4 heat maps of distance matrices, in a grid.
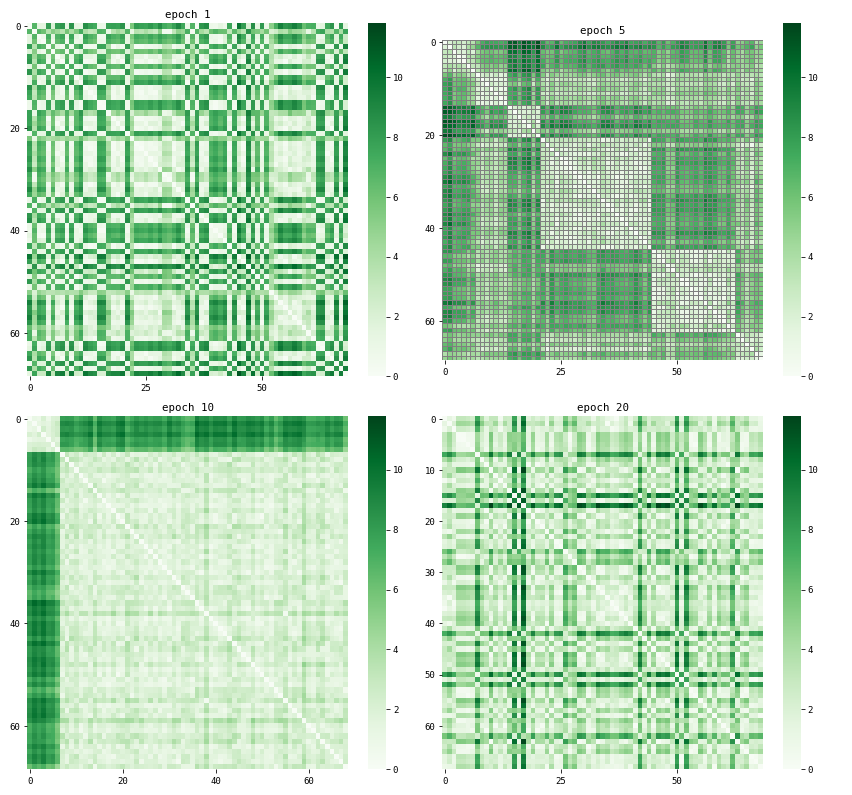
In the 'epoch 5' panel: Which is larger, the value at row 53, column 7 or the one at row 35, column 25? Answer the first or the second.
the first
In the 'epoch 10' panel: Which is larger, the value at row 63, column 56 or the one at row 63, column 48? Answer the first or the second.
the second
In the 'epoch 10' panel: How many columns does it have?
69
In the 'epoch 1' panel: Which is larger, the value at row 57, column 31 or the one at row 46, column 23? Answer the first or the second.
the first
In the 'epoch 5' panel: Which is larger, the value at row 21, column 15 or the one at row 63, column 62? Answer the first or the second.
the first
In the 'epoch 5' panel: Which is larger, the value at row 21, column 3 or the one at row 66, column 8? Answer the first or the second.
the first
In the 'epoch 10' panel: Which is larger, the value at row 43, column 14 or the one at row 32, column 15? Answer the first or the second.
the first
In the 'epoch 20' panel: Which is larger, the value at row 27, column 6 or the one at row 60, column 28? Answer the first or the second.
the second
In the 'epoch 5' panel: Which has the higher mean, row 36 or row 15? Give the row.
15
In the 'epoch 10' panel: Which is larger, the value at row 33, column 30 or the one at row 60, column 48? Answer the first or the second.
the second
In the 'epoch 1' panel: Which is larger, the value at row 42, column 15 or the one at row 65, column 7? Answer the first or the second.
the first
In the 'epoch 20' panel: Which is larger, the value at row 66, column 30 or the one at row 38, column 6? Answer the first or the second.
the second
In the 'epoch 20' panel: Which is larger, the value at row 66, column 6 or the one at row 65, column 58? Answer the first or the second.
the second
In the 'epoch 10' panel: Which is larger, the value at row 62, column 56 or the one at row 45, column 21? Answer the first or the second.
the second
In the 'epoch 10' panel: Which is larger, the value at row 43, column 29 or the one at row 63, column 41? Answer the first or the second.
the second
